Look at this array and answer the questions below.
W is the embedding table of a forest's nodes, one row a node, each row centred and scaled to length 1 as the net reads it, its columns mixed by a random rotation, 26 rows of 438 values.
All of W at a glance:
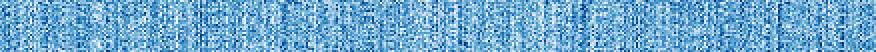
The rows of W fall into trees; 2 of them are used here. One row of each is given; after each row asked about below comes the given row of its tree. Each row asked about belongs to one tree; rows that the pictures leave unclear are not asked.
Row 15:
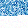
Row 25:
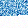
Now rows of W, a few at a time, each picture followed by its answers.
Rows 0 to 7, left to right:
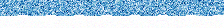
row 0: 15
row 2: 25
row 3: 15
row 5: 25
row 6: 15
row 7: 15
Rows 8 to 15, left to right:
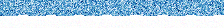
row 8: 25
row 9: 25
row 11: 25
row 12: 15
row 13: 15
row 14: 25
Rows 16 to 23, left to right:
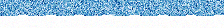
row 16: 25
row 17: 15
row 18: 25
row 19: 25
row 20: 15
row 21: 25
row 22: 25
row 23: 25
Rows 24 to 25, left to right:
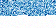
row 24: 15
